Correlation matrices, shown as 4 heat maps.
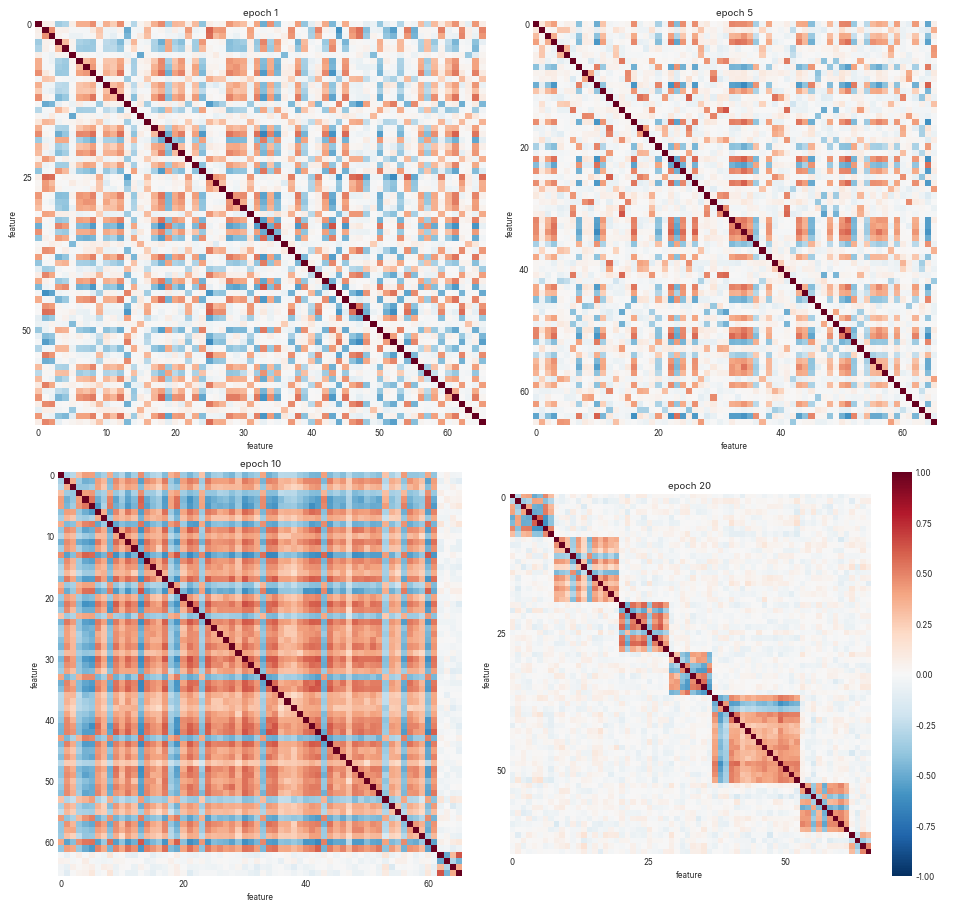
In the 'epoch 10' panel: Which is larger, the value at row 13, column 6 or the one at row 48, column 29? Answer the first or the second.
the second
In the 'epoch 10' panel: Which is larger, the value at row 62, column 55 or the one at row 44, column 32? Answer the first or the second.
the second
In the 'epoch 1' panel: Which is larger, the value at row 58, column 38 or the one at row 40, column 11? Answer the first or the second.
the first
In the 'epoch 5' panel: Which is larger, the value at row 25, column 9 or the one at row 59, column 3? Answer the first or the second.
the second
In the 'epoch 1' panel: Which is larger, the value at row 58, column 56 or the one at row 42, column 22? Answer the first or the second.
the first
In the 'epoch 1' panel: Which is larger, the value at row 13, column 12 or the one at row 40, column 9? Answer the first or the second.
the first
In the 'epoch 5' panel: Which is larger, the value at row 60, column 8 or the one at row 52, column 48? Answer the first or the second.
the first
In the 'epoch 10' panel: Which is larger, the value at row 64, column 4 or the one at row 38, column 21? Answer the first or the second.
the second
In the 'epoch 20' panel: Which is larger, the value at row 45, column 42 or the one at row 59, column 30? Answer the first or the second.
the first
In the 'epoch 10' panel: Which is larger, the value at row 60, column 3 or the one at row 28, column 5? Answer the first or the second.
the first
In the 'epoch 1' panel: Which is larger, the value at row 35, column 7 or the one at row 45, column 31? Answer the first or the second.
the second
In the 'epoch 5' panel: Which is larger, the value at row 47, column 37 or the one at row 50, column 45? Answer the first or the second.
the first
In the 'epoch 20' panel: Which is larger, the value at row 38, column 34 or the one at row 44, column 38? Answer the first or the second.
the first
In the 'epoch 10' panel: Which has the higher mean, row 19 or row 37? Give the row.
37
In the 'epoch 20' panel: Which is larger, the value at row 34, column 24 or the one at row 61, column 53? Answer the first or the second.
the second
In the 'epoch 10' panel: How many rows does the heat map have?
66
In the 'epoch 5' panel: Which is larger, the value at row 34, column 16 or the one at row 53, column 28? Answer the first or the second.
the first
